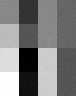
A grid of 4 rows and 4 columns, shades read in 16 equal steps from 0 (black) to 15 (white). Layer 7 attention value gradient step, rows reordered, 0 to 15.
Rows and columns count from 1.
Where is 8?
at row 1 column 1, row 1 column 3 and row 2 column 3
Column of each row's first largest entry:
1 1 1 1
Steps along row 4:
down up down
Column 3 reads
8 8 12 12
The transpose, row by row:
8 11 13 15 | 3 5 0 1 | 8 8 12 12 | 6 6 5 5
